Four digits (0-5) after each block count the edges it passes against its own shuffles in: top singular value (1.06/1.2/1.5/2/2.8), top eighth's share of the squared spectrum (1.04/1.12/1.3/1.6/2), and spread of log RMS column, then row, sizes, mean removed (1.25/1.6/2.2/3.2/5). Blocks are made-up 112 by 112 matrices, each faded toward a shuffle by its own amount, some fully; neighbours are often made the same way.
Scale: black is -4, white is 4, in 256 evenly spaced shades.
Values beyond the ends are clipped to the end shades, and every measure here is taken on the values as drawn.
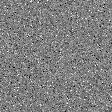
0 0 0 0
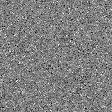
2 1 0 0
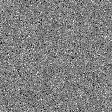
2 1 0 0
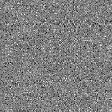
4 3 2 2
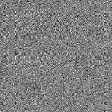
4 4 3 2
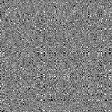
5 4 3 3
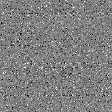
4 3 0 2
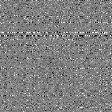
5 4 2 3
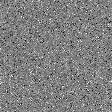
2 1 0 0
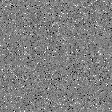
3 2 0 1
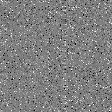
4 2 1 0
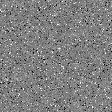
3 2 0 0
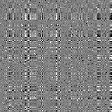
5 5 4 4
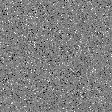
3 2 0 0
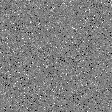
0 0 0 0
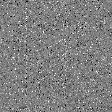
1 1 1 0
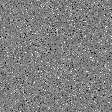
0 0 0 0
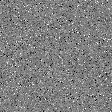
0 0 0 0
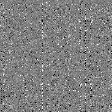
2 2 3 2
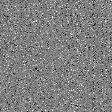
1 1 2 1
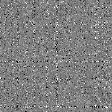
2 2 3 3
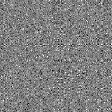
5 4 2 2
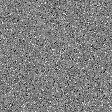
2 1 0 0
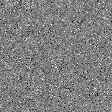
3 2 0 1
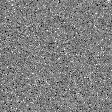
2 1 0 0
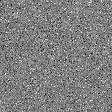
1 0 0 0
